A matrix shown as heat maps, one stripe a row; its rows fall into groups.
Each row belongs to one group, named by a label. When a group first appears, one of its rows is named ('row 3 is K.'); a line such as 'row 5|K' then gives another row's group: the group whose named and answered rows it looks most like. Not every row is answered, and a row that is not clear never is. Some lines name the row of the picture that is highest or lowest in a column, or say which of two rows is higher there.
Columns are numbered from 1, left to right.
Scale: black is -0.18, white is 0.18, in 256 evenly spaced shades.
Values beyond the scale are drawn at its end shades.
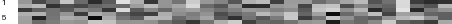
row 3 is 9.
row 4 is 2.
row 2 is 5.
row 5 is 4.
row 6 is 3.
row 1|9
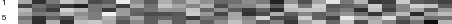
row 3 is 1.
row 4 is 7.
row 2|2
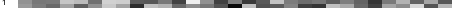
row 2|4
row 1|7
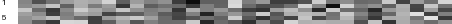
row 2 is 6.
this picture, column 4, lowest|2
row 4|1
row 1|3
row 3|7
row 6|1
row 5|6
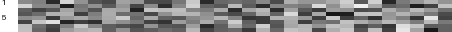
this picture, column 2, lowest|3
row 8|1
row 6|6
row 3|4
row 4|2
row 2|5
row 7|1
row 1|1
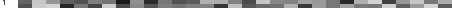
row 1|2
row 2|6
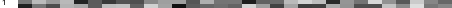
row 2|4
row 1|2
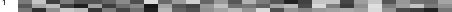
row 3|3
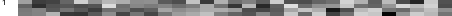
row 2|4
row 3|2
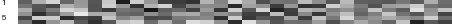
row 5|6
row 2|4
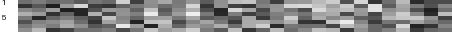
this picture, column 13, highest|4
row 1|9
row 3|5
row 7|9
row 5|4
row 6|4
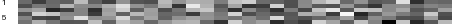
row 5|7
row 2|7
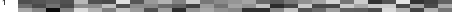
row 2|3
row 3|7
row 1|9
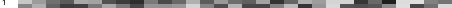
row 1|1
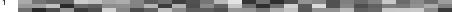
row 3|4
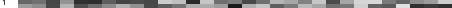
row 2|9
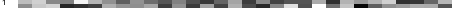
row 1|3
